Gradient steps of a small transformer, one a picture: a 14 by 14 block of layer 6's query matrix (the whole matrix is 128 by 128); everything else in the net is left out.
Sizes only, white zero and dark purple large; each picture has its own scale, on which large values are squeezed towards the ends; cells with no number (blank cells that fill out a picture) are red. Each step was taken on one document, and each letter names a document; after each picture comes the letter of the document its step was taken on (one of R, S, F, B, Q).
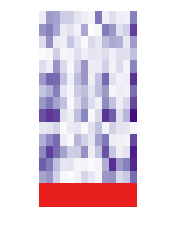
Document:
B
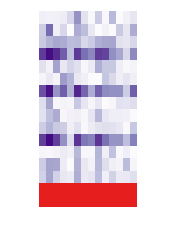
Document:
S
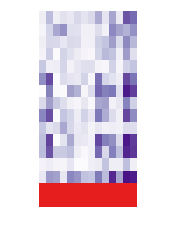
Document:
B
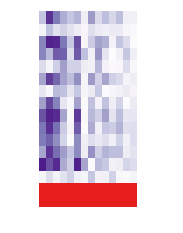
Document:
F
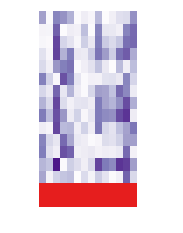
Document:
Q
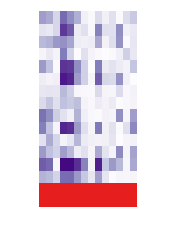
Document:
F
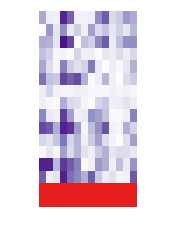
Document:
F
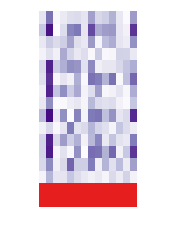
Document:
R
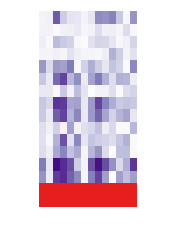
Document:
Q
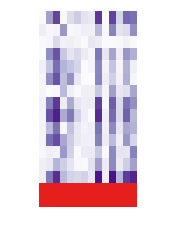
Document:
B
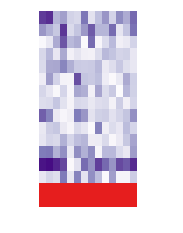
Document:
S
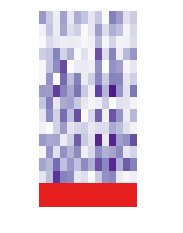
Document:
Q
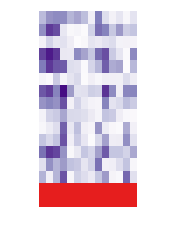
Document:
S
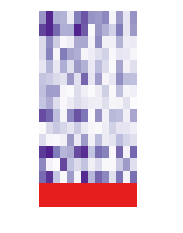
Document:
S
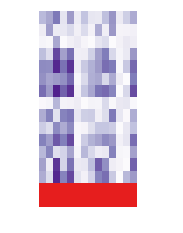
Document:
Q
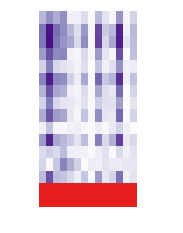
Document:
S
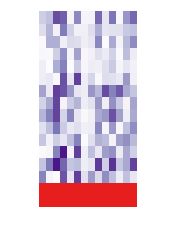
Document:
Q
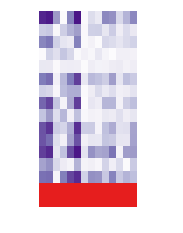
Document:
F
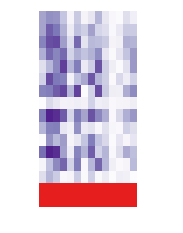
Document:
F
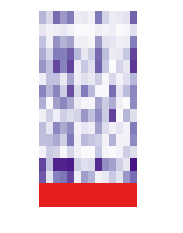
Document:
Q
